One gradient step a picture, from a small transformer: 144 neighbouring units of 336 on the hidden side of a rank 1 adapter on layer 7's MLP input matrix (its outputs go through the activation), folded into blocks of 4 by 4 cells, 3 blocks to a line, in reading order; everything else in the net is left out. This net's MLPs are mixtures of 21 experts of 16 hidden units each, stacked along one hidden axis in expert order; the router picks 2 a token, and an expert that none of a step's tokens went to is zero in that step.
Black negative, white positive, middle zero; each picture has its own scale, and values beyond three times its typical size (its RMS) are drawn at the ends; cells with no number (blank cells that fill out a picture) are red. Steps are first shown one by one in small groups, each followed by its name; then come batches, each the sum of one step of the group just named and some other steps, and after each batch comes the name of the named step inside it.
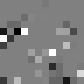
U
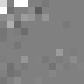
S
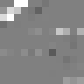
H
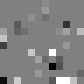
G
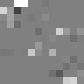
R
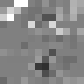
H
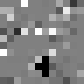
U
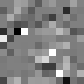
U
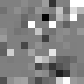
G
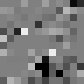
U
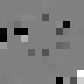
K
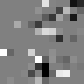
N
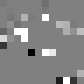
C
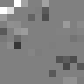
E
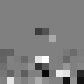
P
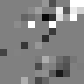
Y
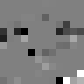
K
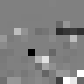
P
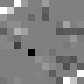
E
